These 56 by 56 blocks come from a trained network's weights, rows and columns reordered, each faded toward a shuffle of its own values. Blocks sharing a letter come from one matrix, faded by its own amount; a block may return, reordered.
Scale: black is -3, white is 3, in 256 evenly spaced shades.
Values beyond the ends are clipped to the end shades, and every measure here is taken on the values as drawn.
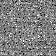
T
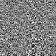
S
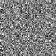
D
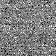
T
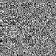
S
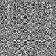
D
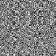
D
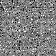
T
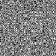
S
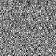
S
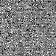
T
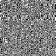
D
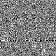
S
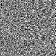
D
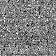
T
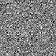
S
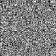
S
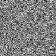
D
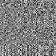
D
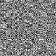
S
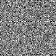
S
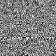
S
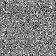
T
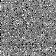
T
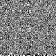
S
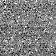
T
